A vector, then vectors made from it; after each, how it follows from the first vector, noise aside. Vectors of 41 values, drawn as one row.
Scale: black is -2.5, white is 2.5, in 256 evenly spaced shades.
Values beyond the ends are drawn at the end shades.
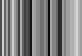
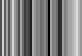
copied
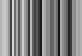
wrapped around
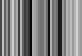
copied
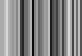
reversed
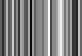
sign-scrambled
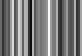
sign-scrambled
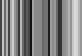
copied
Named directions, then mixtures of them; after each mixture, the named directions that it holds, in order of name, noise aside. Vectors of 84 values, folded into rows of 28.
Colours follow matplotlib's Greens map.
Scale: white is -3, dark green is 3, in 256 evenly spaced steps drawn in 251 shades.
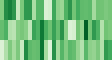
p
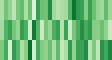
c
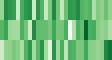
c, p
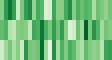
p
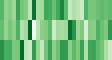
c, p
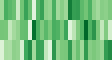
c, p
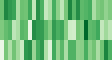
c, p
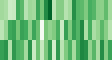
c, p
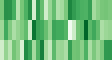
c, p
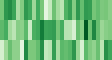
p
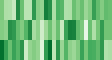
p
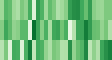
c, p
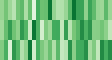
c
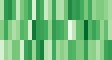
c, p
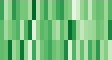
c, p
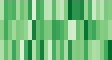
c, p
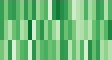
c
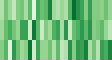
c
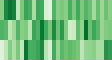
p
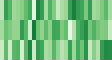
c, p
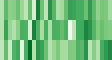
c, p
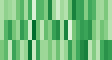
c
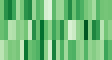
p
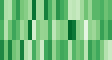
c, p
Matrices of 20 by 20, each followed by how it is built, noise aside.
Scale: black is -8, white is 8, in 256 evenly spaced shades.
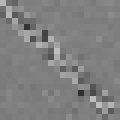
banded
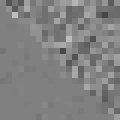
upper triangular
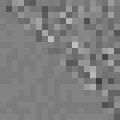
upper triangular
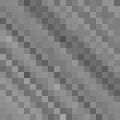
Toeplitz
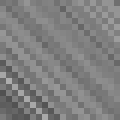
Toeplitz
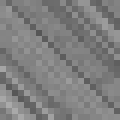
Toeplitz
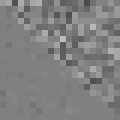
upper triangular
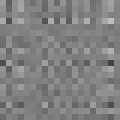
low rank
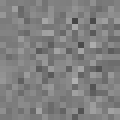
low rank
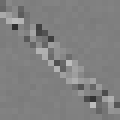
banded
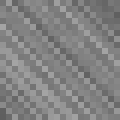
Toeplitz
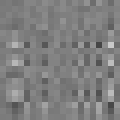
low rank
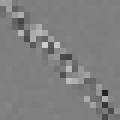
banded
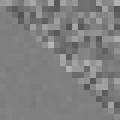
upper triangular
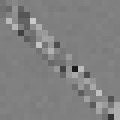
banded
